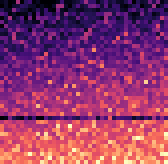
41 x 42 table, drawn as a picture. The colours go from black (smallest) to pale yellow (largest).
There is an overall slope up to the bottom. The ninth with the lowest average is the top left. On average the colour sits 40% of the way up the scale. Row 30 differs from the rows beside it. There are no regular stripes.
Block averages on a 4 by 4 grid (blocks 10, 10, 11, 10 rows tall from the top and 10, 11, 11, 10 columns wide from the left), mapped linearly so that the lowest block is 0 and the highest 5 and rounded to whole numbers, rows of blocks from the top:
0000 | 1122 | 2333 | 4555
